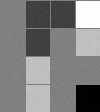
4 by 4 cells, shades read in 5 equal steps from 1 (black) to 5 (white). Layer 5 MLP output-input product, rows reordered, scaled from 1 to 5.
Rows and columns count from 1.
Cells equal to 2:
3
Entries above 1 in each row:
4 4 4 3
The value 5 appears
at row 1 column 4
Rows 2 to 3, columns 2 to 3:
2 3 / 4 3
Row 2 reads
3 2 3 4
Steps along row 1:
down same up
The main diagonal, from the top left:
3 2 3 1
